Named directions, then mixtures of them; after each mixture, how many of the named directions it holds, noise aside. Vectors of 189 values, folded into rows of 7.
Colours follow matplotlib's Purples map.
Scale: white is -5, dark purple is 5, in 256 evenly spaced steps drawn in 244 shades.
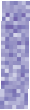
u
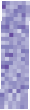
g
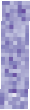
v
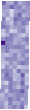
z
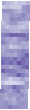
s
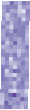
one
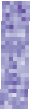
two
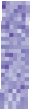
one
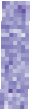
three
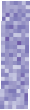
one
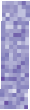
two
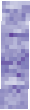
two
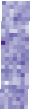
two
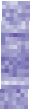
two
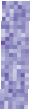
three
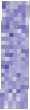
one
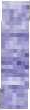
one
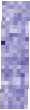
two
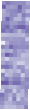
three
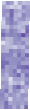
two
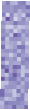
one
